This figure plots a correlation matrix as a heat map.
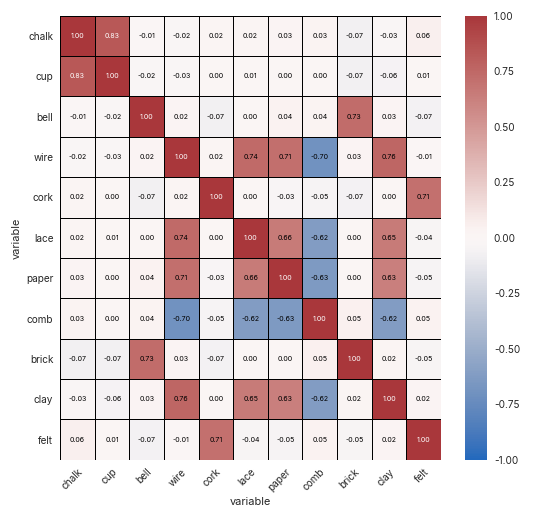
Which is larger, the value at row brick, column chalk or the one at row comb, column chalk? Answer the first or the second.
the second
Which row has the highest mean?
wire
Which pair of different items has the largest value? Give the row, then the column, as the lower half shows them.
cup, chalk
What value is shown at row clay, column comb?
-0.62
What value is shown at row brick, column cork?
-0.07
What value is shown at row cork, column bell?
-0.07
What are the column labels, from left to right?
chalk, cup, bell, wire, cork, lace, paper, comb, brick, clay, felt
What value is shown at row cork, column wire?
0.02
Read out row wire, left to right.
-0.02 -0.03 0.02 1.00 0.02 0.74 0.71 -0.70 0.03 0.76 -0.01
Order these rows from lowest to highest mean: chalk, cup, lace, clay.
cup, chalk, clay, lace
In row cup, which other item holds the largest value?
chalk
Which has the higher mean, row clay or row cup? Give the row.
clay
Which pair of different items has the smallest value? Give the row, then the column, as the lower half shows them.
comb, wire
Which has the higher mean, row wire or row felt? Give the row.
wire
